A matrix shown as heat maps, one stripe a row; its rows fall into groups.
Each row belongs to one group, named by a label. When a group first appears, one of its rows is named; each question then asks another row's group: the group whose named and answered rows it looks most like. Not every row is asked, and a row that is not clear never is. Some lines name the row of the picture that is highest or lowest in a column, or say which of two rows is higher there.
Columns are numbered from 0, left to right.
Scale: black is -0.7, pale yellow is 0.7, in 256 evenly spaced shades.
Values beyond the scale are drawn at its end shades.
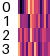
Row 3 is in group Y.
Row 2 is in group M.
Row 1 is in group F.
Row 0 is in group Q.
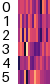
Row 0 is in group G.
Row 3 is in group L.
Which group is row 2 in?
Y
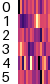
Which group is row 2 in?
G
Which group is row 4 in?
M
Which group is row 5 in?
G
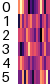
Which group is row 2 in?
G
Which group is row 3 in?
Q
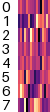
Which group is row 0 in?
G
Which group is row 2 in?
M
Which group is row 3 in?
M
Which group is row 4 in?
G
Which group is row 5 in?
L
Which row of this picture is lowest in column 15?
2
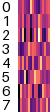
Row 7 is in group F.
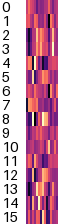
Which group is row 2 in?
Q
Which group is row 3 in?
Q
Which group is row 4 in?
L
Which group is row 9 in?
Q
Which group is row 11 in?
L
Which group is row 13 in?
Q
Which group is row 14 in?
M
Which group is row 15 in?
Y
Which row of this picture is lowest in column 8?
4
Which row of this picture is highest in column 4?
4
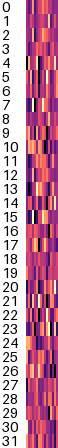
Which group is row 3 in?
Q
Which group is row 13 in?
Q
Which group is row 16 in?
G
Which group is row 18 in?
G
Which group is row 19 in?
Y
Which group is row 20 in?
F
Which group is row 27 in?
F
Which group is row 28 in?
F
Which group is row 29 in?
G
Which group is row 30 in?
Y
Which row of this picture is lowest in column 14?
26
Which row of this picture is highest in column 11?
23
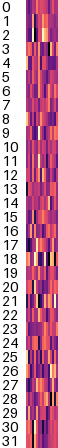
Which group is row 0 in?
Q
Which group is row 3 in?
G
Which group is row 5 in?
M
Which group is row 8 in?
Y
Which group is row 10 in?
M
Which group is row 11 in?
M
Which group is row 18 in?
G
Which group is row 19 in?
M
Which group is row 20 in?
L
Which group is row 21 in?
F
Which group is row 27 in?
Q
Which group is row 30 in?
L
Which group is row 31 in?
L
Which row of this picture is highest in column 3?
2
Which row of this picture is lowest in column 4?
2
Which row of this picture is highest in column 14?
21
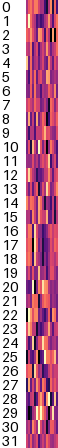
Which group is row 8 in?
Y
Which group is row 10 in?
M
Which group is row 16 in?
L
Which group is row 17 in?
L
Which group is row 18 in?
L
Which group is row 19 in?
M
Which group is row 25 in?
F
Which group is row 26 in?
L
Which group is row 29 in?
Q
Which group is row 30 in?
M
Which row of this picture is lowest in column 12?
2
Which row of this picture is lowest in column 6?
25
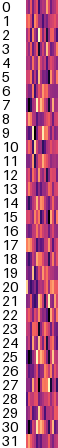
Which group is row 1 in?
L
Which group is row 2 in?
M
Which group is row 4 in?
M
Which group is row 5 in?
G
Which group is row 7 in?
Q
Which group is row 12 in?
M
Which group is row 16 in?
Q
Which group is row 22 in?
G
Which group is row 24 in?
M
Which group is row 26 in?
F
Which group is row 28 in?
F
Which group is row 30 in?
Q
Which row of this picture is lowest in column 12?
27
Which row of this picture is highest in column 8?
9
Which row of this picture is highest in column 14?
21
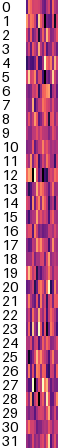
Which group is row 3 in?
M
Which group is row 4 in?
F
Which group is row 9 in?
Q
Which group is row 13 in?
Q
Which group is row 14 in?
Y
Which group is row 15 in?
Q
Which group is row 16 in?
L
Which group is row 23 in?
M
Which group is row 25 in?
Q
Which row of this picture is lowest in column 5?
19
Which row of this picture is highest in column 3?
27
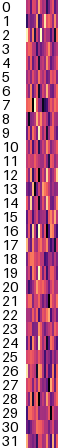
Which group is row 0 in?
M
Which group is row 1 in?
F
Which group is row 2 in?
Y
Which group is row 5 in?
M
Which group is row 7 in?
L
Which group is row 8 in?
Q
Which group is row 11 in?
G
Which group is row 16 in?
M
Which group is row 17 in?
Y
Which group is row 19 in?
M
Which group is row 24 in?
M
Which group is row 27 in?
G
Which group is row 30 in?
Q
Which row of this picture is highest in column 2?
14
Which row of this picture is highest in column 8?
13
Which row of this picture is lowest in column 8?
7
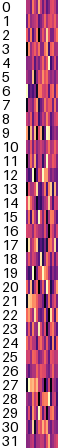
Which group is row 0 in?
M
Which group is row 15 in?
M
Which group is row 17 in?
F
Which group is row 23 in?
M
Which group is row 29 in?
M
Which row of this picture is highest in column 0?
6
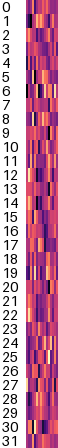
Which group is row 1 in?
Q
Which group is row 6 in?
F
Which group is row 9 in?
G
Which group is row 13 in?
G
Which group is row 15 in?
L
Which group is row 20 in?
G
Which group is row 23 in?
M
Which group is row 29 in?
Q
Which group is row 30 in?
L
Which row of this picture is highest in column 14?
6
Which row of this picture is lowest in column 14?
27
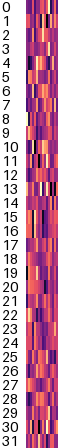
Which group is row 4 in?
Q
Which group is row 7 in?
F
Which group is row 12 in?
Q
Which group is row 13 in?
Y
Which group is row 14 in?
F
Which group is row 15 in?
L
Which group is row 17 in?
F
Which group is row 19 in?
F
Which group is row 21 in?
F
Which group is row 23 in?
L
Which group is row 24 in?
L
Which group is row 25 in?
Y
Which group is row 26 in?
Q
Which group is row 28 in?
Q
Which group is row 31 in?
M
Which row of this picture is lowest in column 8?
15
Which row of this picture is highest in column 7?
13
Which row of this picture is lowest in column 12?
13
